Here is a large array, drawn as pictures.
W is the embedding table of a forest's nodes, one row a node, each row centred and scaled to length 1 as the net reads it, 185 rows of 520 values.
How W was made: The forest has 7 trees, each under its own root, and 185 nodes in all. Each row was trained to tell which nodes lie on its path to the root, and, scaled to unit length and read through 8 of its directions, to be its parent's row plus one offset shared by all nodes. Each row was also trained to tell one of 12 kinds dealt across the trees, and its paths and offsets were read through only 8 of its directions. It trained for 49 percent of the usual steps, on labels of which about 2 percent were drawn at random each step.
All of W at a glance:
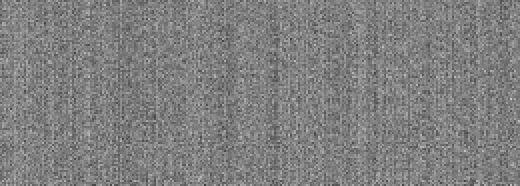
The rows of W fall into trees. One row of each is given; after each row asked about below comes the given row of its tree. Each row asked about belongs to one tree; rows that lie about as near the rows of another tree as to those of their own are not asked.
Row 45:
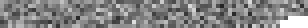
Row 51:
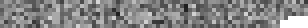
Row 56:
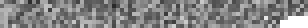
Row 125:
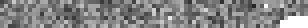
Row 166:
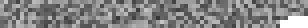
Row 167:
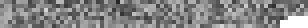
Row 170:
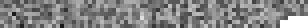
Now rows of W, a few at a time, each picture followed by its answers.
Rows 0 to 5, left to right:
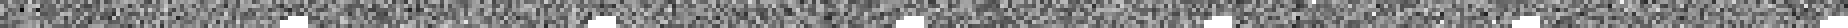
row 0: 170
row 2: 56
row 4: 170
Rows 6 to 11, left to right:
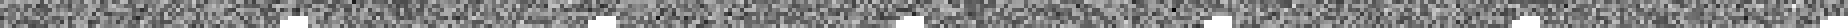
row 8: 167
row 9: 167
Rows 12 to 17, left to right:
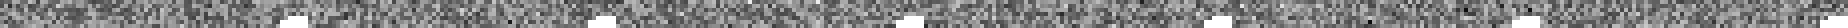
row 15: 170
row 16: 51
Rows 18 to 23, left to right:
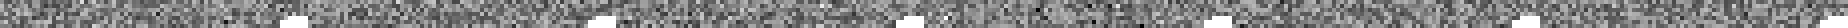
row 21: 51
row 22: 167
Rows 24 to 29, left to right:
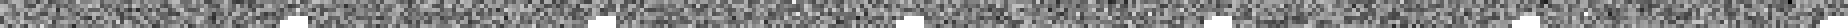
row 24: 56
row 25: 167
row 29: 125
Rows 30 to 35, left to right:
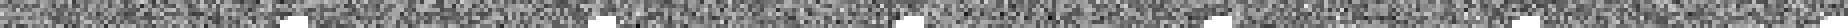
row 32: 167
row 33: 56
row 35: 166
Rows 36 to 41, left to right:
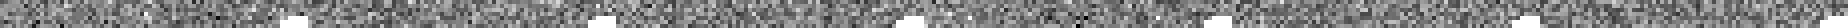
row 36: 51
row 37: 170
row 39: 56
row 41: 167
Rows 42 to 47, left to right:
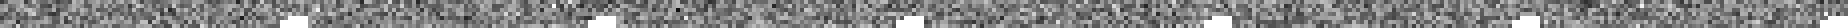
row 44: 166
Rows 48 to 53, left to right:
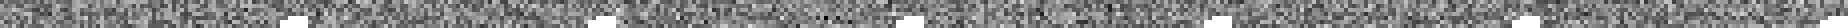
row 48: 166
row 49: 45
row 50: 170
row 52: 170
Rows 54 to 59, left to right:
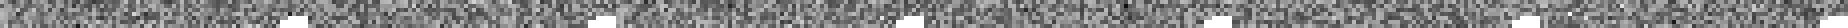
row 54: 56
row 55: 167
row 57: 45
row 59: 56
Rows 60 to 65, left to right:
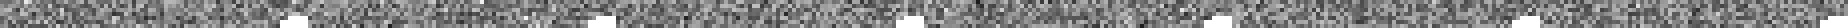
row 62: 167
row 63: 167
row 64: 56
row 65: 166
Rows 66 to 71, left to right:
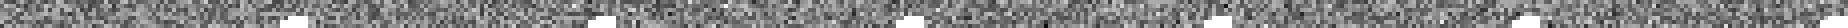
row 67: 125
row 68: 166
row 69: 170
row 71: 56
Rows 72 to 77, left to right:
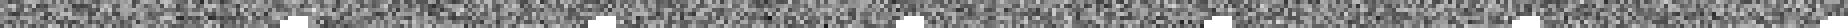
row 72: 166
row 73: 167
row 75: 166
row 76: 170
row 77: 170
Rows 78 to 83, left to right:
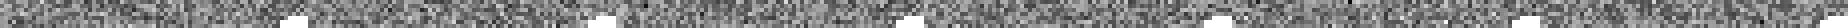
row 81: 56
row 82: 166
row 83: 125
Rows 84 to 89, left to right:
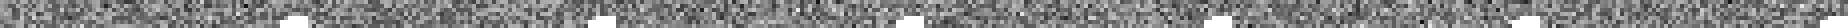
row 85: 170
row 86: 170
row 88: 167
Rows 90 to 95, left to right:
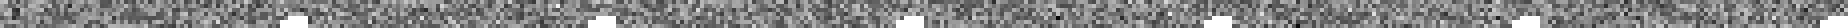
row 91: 166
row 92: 45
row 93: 166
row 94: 170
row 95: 167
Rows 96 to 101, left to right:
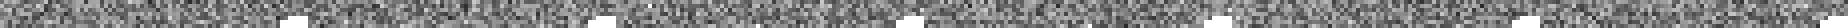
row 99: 51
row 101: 166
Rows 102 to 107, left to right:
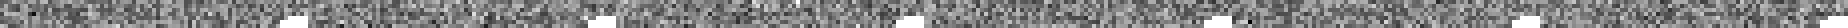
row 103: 170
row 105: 167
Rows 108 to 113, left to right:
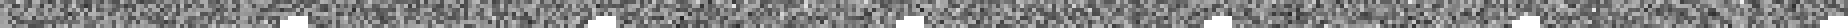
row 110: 170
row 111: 56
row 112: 170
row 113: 167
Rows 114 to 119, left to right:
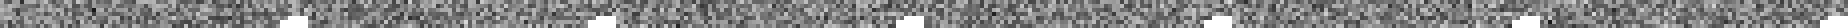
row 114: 56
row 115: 170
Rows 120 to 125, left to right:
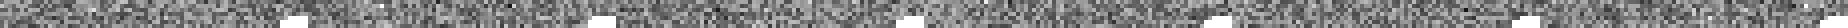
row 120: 167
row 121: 51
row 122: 170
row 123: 56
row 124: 125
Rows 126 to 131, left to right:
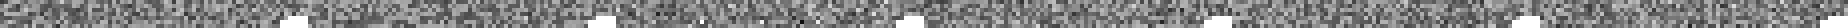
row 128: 170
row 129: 170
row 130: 56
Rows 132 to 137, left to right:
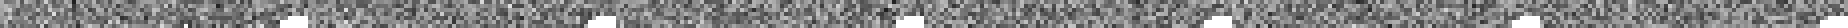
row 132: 56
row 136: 56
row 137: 167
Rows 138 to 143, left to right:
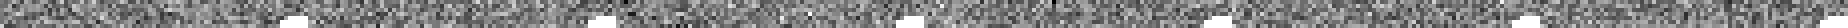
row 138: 167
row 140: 170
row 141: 56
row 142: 56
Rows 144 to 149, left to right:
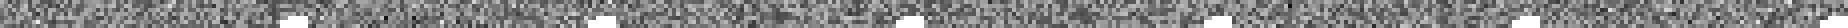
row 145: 45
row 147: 166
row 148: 56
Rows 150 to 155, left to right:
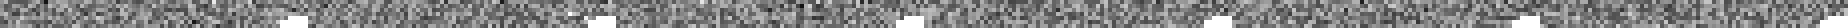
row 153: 56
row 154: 167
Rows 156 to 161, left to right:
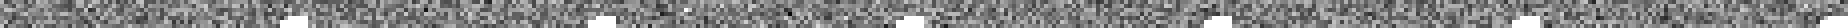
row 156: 167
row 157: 166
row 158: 166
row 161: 56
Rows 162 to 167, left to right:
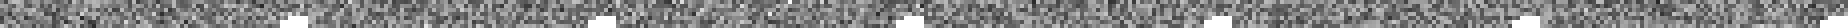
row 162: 167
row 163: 56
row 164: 167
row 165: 167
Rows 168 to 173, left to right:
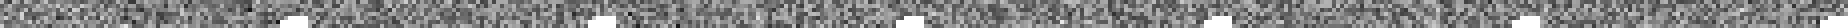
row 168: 56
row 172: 167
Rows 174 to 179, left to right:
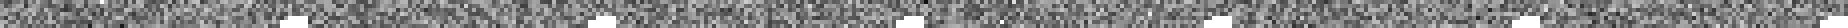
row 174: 170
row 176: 166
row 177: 170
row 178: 170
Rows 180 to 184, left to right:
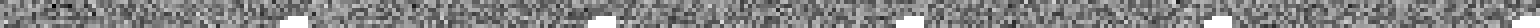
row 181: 56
